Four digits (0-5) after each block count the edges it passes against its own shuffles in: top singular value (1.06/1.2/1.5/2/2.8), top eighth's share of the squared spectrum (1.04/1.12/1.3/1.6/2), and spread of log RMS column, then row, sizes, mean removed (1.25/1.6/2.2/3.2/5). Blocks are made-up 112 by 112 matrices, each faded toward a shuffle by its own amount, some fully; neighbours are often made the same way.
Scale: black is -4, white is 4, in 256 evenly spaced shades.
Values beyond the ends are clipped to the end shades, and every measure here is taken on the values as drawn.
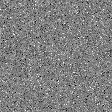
0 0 0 0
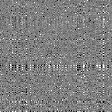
5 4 3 3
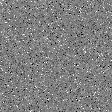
0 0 0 0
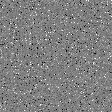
1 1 0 0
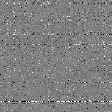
4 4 2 3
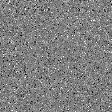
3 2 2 0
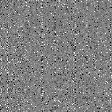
4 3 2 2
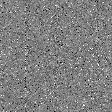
1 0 1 0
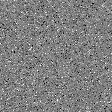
0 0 0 0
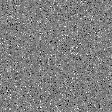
1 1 2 0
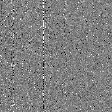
3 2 3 0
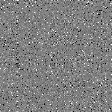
4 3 2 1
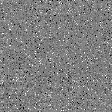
3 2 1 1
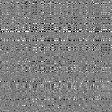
5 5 2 4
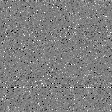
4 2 0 2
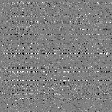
5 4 2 3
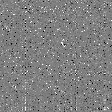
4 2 1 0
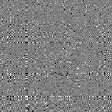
5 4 3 3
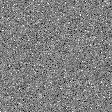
1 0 0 0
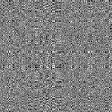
5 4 3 3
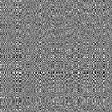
5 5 4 4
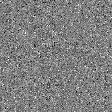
3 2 1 0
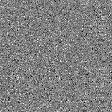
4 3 1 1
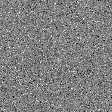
0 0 0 0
